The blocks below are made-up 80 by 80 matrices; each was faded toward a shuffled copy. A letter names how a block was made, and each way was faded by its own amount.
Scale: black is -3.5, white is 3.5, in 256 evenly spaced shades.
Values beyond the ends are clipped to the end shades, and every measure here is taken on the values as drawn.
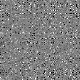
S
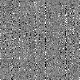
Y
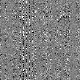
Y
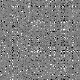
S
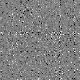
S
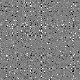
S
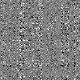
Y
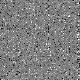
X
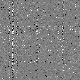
S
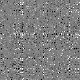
S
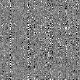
Y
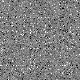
X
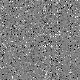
X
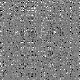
S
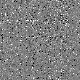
X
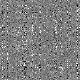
Y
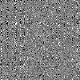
Y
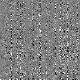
Y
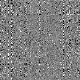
Y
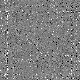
X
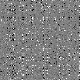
S
